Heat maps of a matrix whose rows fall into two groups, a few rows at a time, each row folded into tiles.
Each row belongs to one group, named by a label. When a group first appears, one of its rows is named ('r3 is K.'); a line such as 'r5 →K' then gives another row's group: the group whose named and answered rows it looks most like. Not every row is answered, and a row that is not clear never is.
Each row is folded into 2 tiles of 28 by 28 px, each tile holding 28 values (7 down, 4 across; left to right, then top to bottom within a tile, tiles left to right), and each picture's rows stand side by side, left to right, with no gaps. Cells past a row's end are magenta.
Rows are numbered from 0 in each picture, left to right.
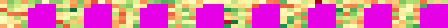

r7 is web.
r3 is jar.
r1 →jar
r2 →web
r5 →jar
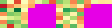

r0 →jar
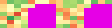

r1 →web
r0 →web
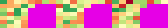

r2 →jar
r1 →jar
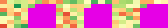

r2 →web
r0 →web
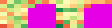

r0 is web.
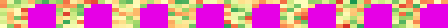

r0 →web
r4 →jar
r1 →jar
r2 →web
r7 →jar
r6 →web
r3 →web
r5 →web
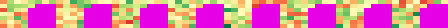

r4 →jar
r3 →web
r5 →web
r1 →web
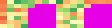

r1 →jar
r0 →web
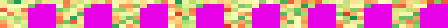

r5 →jar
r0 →web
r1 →jar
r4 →web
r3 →web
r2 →jar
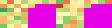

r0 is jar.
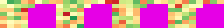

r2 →web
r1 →web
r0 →web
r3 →jar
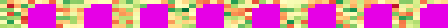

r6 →jar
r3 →jar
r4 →web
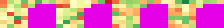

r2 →web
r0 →web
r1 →jar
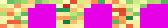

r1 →jar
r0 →web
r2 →web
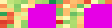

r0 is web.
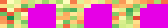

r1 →jar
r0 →web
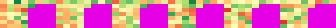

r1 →web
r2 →web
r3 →web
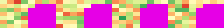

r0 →jar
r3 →jar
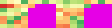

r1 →web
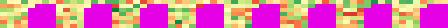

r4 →web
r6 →web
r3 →jar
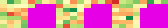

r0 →web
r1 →jar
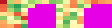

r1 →jar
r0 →web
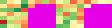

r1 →jar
